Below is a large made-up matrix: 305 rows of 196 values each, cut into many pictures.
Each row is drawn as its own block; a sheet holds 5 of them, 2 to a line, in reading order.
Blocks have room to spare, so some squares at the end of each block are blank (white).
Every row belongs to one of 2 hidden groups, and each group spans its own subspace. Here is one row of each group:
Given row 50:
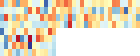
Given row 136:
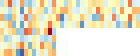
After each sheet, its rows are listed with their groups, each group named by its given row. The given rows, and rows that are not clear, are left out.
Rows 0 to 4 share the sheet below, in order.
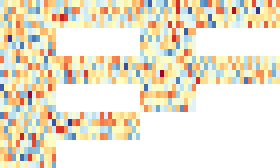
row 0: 50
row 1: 136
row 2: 50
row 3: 136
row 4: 50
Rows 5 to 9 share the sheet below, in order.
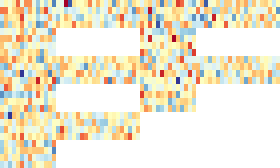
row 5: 136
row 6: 50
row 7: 136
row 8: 136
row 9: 136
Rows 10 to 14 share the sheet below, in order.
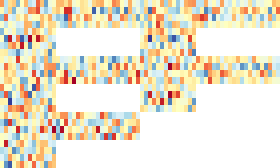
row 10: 50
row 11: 50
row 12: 50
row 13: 50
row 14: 136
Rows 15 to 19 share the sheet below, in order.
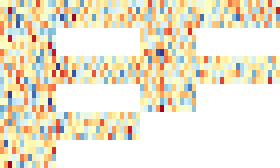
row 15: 50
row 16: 136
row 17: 50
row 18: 136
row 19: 136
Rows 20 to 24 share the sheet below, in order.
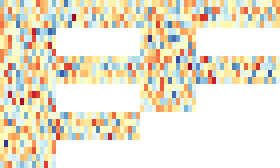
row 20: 50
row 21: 50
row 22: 50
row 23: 136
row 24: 136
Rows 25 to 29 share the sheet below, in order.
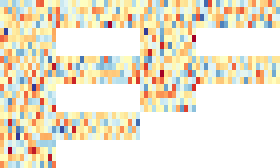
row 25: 136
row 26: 136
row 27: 50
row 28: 136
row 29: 50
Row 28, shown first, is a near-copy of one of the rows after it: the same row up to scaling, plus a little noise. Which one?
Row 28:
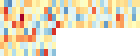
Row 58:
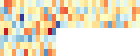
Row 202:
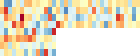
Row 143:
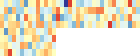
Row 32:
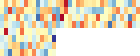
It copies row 202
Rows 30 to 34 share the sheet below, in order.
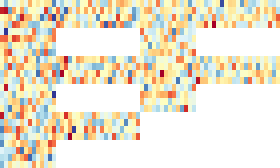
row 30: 136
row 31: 50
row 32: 136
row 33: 136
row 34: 50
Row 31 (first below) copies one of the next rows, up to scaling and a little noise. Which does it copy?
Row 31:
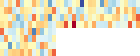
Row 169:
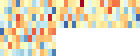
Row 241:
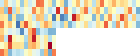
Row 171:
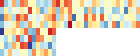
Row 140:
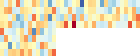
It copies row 140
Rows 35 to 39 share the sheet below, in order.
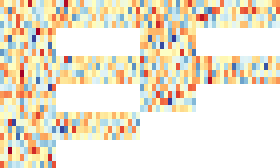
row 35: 50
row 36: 50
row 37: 136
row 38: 50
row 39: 50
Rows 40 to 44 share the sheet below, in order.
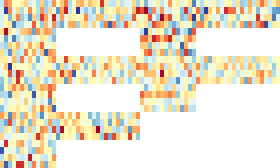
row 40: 136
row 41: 136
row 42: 50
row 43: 136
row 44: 136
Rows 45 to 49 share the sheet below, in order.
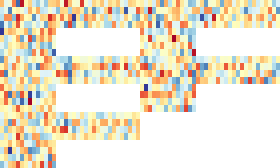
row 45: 50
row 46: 50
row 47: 50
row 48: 136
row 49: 50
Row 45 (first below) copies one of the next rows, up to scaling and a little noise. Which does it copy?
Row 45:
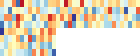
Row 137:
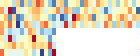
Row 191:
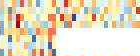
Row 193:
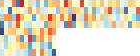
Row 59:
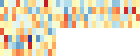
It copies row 193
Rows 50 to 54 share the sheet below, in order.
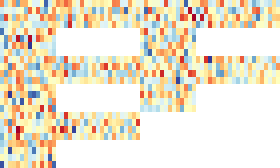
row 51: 136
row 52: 50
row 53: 136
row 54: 50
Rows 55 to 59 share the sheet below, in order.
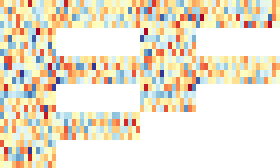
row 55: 50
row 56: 136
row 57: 136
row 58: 136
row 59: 50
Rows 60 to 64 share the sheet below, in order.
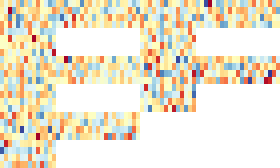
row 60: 50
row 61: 136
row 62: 136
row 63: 136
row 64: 136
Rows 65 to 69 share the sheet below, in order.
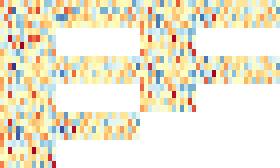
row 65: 50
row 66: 50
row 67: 50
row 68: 50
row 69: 50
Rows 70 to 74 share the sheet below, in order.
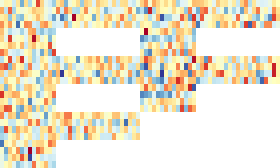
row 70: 50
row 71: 136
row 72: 136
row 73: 136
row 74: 50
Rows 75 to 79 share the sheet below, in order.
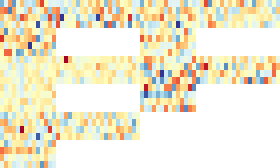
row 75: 136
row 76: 136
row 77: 136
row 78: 136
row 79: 136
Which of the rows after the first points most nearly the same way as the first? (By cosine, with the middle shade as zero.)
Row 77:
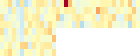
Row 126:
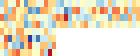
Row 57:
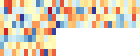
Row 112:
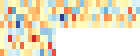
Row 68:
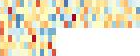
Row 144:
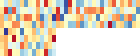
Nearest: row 144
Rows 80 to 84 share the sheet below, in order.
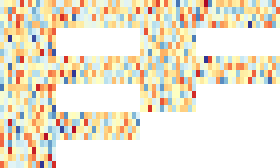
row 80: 50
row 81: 136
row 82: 50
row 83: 136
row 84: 50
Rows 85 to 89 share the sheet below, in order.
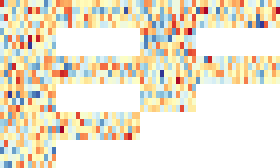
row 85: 50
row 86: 136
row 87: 50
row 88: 136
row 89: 136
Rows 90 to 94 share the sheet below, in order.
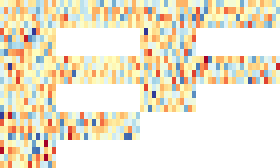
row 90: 50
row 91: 136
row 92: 50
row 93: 136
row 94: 136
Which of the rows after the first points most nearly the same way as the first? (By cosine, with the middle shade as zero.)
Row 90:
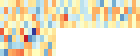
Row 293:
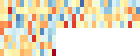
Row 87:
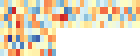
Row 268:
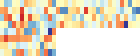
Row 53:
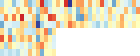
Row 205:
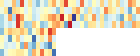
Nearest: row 87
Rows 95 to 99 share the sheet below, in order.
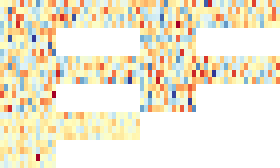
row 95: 50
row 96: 136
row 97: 136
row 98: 50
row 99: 136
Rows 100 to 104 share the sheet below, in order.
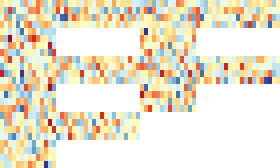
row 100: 50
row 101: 136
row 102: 136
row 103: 136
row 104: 136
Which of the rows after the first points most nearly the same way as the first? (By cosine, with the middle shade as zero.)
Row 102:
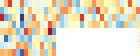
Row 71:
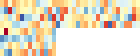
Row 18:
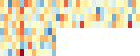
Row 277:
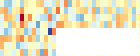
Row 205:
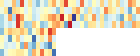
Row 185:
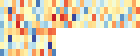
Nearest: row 71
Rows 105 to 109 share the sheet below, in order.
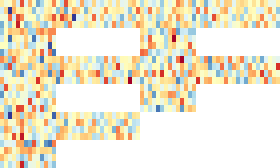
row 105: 50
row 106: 50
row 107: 136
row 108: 136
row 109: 136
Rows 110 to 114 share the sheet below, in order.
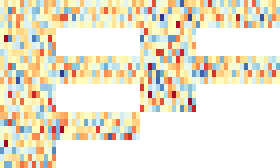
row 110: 50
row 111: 136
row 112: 50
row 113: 50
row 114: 136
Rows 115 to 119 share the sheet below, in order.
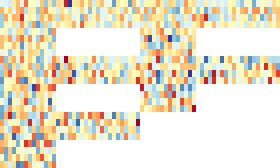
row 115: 136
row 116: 50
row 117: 50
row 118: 50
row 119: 136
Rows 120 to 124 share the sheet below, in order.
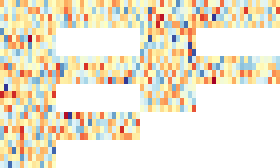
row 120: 50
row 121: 50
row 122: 136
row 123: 50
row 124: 136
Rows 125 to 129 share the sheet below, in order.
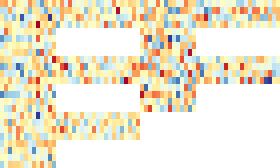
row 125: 136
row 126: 50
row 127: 136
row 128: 136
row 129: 50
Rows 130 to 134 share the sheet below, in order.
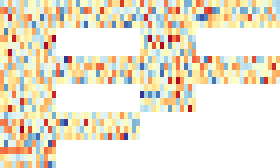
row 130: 136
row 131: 50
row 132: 136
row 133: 136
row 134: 136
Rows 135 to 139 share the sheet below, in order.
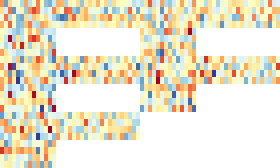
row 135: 50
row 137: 50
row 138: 50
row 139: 136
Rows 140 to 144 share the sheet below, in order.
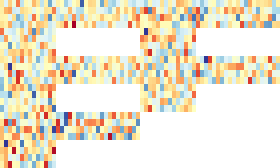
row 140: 50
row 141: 136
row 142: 50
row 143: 136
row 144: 136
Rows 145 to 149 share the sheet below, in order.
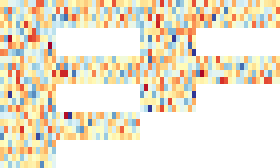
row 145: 50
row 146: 50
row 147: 50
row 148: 136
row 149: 136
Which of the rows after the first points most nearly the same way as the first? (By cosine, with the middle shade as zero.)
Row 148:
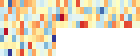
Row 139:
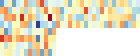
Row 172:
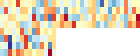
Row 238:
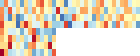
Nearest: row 172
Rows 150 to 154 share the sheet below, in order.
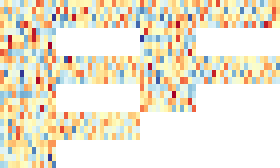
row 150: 50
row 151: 136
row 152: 136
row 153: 50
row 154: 50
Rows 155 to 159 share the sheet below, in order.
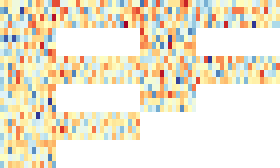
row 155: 136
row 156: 50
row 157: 50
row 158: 136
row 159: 50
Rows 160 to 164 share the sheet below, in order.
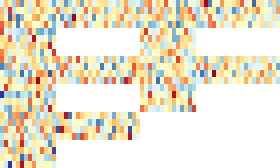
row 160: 50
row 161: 136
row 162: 136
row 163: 50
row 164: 136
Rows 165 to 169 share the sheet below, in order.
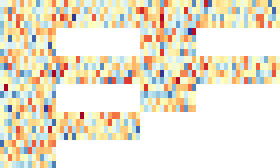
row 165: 50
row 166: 136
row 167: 136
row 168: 136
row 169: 50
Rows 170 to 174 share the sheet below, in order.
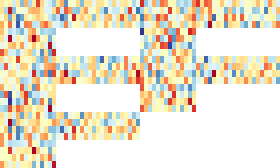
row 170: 50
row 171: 50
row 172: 50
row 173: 50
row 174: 50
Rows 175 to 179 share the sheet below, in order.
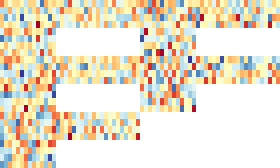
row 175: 136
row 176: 136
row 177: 136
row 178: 50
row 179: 50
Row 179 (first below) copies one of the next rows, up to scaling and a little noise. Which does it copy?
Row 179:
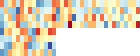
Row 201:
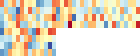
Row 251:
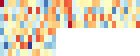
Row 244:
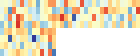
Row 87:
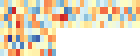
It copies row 201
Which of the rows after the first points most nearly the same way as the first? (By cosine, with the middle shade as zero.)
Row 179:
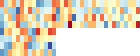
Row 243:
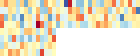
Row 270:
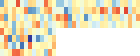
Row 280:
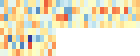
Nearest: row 243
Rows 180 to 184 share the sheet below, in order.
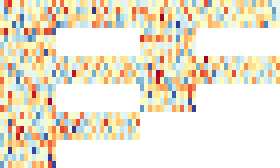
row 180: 136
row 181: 136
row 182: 50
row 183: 50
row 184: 50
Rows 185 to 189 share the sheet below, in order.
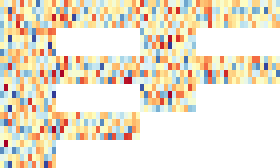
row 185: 50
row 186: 50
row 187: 136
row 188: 50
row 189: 136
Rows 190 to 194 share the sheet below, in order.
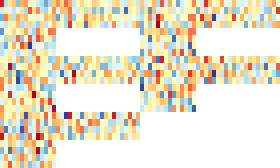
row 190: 50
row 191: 50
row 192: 50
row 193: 50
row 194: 136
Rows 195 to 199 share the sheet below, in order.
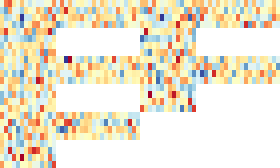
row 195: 136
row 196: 136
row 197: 136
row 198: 50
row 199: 50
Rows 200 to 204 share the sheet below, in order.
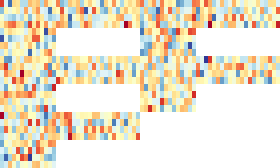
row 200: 136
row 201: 50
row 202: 136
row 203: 136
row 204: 50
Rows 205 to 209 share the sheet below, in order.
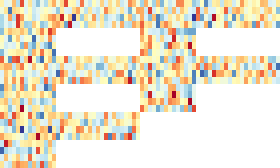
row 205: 50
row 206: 50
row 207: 136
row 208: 50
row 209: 136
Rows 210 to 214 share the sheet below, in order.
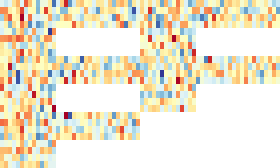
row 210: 136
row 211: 50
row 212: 50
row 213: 136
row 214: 136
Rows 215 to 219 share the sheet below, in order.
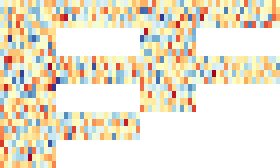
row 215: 50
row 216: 136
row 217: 136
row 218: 50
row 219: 50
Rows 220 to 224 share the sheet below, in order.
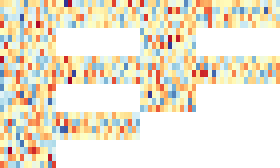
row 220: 136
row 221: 50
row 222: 50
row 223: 50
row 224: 50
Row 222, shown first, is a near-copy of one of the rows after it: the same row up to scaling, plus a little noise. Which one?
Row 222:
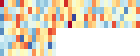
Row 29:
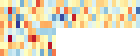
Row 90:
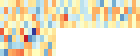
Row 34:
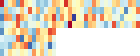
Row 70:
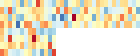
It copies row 34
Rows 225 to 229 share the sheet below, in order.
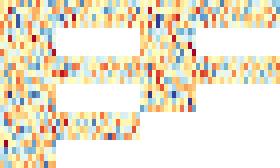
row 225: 50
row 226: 50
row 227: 50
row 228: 50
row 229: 136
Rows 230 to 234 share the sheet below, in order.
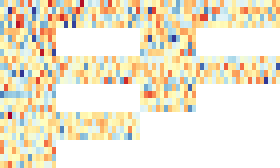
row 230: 50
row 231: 50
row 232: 136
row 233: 136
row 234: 136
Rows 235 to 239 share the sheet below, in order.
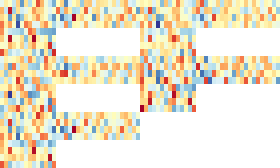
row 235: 50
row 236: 50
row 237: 50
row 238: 50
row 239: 50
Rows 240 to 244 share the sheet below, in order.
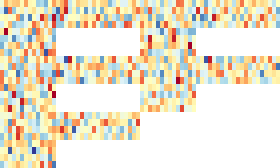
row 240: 136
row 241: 50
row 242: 136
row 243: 136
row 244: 50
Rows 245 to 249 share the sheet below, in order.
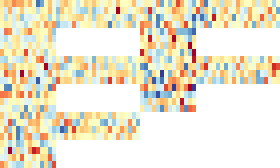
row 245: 136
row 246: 50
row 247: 136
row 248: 136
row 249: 50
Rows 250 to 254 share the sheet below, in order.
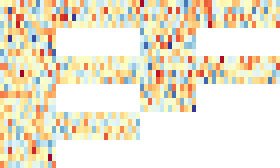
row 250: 50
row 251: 50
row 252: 136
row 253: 50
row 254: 50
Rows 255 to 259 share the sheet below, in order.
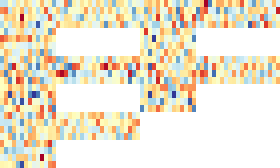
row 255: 136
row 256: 136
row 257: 50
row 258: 50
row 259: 136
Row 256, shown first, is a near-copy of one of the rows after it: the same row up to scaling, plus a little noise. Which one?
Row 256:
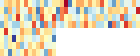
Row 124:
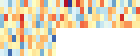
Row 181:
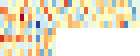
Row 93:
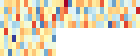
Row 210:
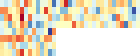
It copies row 93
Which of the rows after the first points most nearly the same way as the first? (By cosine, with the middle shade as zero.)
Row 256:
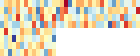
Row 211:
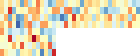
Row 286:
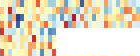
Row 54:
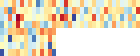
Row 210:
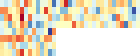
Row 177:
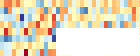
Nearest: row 177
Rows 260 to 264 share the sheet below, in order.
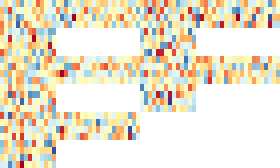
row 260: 50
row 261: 136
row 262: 50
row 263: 50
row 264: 136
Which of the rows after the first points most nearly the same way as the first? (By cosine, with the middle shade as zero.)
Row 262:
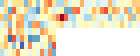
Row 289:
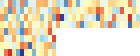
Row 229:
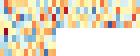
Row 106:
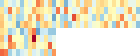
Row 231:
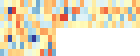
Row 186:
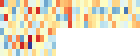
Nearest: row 231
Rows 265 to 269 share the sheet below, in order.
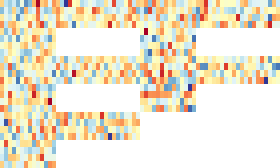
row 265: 136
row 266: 136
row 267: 50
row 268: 136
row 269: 136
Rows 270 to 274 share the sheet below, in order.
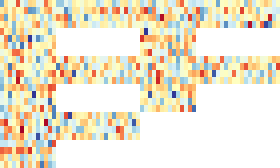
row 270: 50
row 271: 136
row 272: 50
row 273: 50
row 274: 136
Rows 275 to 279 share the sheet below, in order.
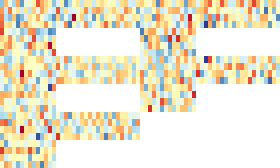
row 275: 50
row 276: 50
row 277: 136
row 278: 136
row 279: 136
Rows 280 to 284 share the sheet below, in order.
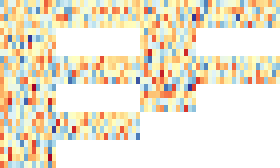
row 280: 50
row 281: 136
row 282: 50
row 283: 136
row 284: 50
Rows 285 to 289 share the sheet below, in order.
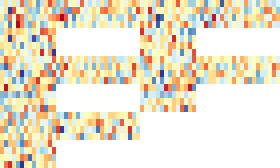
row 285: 50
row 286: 50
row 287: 136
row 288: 136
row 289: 136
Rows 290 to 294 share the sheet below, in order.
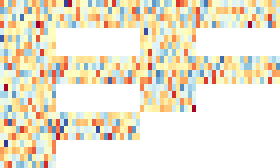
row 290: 136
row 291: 136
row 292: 136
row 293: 50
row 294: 136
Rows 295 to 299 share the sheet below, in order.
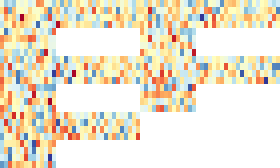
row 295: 136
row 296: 50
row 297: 50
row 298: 136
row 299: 50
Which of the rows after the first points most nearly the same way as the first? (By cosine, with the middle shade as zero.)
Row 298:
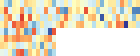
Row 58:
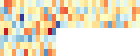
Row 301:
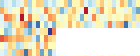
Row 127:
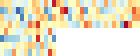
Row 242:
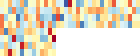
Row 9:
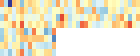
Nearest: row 301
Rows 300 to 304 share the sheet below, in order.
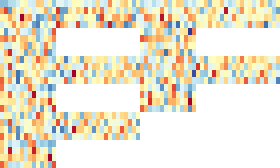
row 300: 136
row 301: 136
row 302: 50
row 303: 50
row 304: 50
